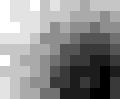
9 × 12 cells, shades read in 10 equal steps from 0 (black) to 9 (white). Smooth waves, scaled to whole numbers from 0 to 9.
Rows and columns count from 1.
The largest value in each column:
9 9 8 9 7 8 7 7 6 7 7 7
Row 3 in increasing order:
4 5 5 5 5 5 6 7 8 8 9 9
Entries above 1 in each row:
12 12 12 12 12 10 7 9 7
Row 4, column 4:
7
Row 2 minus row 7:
2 1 1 2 2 4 5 5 5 5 5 5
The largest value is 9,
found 6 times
